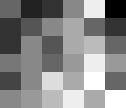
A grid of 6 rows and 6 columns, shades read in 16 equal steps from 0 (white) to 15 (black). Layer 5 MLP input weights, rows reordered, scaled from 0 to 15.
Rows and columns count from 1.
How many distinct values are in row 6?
6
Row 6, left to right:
7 6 4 1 5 0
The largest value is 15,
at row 1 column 6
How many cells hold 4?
2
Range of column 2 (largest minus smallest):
7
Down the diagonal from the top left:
9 10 10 6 0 0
